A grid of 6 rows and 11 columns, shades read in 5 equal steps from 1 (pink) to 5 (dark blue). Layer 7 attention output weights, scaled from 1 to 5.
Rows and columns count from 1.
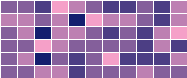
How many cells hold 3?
25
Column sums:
17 15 20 12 20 16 17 19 20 19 14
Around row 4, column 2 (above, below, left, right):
2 2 3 1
